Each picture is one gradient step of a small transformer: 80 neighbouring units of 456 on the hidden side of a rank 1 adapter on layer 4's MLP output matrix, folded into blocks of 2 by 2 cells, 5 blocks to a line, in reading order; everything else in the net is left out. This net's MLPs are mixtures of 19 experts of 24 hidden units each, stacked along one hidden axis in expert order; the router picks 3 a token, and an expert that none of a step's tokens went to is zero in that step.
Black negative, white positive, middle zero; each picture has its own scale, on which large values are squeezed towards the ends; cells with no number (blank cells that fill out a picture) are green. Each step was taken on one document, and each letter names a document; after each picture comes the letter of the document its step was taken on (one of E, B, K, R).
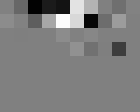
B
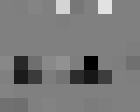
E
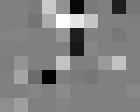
B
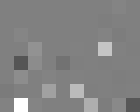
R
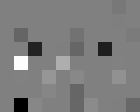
R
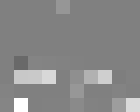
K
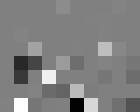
R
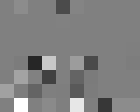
K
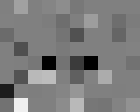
K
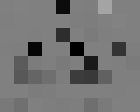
E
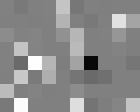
K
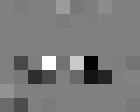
E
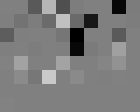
B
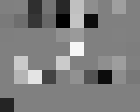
B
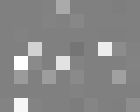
R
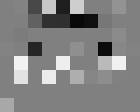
B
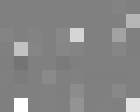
K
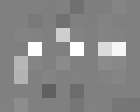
R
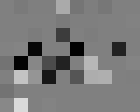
E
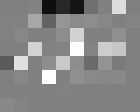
B
